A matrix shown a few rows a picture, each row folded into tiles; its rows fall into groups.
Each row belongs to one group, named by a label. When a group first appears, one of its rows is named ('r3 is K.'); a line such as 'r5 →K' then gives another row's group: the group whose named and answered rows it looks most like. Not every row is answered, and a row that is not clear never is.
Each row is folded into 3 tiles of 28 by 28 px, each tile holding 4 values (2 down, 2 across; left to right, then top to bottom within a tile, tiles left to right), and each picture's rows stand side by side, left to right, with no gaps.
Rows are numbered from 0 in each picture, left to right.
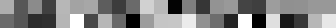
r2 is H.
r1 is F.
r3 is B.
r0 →F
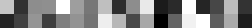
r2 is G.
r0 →F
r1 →G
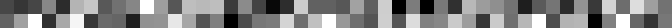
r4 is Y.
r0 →H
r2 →Y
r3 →H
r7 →G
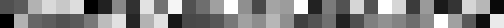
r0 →B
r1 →H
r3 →Y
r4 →G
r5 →H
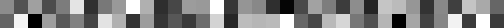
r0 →B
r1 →G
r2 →Y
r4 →Y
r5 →G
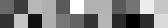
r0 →B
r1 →F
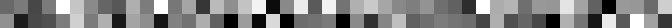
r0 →F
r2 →Y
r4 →B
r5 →F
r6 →F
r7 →B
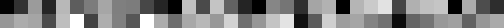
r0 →H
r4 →Y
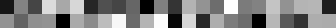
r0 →Y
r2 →B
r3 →G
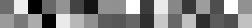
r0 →G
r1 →Y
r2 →F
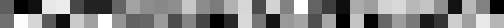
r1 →H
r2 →F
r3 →Y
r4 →B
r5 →G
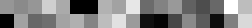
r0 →G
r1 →Y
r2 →F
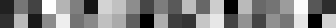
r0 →B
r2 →Y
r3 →Y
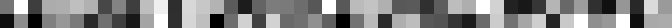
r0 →B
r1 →F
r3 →B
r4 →G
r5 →F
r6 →H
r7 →H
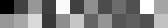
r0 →H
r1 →F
